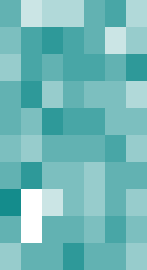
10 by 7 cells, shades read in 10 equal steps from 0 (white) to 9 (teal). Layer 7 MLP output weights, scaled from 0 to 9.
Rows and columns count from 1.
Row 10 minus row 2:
-1 -1 -2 1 0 4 0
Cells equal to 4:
10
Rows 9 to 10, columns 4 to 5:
6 5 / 8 6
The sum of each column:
57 47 54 60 56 57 46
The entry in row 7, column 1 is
6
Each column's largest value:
9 8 8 8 7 7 8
